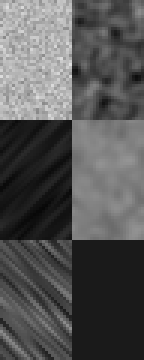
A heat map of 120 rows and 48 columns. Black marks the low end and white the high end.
The table splits into 3 rows of 2 panels. Panel 1,1: high, fine-grained. Panel 1,2: low, blotchy. Panel 2,1: very low, slanting up to the right, faint in contrast. Panel 2,2: middling, blotchy, faint in contrast. Panel 3,1: low, slanting down to the right. Panel 3,2: very low, flat.
